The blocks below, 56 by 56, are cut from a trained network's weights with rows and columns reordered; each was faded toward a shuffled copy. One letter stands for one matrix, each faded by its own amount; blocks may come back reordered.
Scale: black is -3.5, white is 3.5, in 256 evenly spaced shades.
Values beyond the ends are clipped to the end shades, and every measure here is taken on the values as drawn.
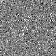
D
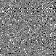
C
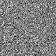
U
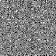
U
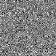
U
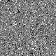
D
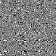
C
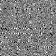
C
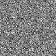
U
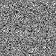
U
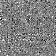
D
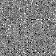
C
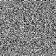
U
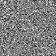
U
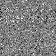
D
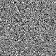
U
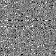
C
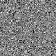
U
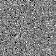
D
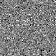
D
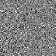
C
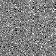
D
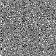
D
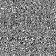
U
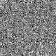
U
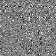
C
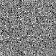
D
